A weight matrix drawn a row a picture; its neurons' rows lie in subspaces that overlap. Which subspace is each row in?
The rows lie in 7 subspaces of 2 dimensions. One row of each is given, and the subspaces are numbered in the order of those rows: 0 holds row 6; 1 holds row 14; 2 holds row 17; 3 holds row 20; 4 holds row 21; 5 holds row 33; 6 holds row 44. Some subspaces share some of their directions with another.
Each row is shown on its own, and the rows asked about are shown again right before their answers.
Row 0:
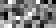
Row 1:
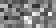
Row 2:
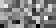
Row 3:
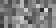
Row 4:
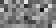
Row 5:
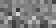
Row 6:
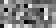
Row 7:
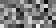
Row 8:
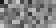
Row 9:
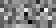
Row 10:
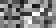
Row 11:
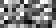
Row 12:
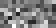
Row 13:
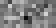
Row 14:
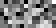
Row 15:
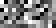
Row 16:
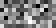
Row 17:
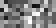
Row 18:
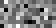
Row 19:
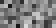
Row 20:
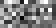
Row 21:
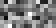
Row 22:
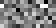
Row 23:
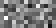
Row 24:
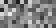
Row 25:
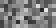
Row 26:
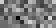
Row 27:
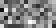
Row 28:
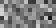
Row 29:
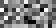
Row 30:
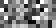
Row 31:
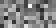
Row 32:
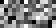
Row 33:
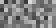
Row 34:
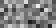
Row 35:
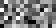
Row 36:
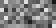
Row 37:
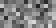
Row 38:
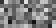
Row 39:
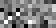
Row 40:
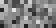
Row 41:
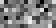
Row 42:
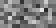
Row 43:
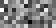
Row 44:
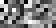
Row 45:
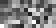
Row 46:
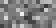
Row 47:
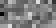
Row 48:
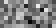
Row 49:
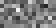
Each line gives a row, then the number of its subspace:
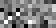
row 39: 1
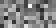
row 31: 0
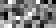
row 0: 4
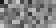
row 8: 6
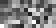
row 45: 6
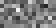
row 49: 5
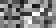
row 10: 2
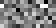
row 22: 5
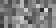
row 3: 3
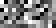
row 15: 6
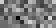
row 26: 5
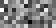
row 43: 6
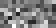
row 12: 1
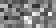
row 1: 2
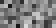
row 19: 2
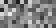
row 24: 6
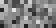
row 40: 6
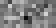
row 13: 2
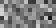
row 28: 5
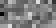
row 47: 4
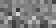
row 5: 1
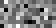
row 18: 0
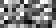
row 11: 3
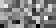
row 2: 6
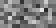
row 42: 3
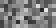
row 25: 3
